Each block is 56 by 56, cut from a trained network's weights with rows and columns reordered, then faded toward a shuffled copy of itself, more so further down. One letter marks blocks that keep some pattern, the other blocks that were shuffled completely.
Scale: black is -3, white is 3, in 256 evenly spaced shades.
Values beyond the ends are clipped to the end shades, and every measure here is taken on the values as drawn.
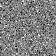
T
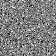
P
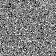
T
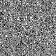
P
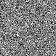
T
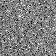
T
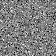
T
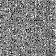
P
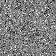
T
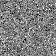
T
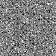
P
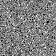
T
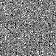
P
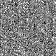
P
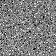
T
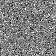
T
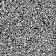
T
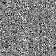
P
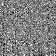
P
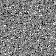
T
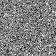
T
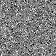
T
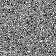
T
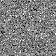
P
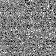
P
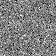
T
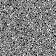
T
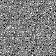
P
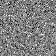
T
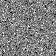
T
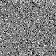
P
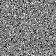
T
